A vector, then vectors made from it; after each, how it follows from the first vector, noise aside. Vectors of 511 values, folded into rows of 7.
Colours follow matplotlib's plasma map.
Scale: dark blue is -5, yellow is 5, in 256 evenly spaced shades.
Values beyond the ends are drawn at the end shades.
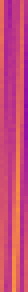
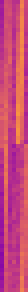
wrapped around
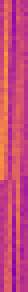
wrapped around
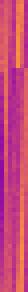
wrapped around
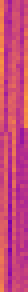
wrapped around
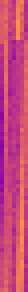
wrapped around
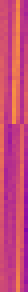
wrapped around
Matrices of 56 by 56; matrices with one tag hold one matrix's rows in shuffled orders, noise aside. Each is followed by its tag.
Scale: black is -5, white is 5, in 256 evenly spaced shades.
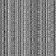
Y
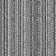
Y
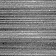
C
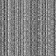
Y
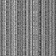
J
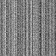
J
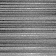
C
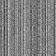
Y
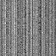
J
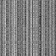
J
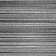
C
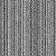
Y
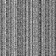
J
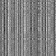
Y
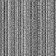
Y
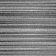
C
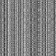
Y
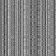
Y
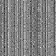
Y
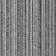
J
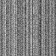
J
